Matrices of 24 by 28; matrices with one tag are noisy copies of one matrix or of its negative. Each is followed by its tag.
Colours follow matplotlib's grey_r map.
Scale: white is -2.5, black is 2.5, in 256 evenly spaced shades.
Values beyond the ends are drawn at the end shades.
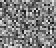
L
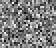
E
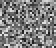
L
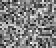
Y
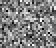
E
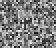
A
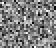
A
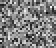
E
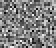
L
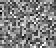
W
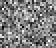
E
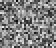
A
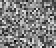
L
